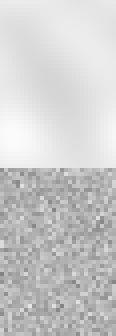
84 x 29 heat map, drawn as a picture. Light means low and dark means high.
It is made of 2 by 1 panels. Panel 1,1: very low, smooth, faint in contrast. Panel 2,1: low, fine-grained.
